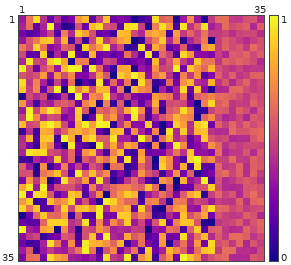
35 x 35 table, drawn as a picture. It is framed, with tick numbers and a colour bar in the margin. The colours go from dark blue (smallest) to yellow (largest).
Mirror symmetry: none. Grain: fine. Slope: none. Average level on the scale: 50%. Seam: vertical, 80% of the way across, the right part calmer. Stripes: none.
